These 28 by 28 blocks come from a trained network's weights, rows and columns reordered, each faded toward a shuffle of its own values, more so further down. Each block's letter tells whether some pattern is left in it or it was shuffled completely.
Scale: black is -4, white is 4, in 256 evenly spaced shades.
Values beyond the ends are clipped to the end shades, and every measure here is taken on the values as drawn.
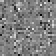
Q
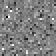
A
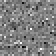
A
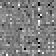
Q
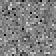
A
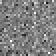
A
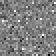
A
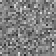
Q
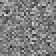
Q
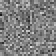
Q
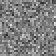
Q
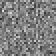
Q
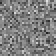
Q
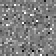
A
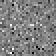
A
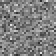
Q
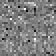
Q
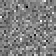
Q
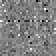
Q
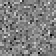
A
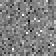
A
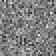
A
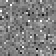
A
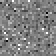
A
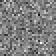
A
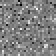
A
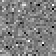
A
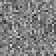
Q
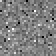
A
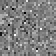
A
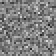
A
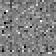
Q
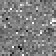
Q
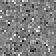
A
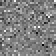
A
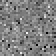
A
